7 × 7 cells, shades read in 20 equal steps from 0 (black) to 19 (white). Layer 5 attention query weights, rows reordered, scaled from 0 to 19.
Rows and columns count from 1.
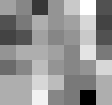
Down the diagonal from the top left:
12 9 12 12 10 9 13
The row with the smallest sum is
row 3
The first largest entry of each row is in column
6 6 6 6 7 3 3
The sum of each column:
68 74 90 79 76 87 68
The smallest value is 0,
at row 7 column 6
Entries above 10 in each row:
4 4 3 5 4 5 4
